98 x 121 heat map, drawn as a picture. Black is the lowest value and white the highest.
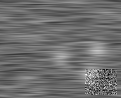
Mirror symmetry: none. Roughest part: bottom right. Odd patch: rougher, in the bottom right. Bumps: three. Grain: streaks across. Slope: none.
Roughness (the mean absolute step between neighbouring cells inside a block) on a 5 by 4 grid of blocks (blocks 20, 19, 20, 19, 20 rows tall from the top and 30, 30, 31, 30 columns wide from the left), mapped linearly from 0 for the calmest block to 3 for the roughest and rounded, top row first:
0000 | 0000 | 0000 | 0012 | 0013
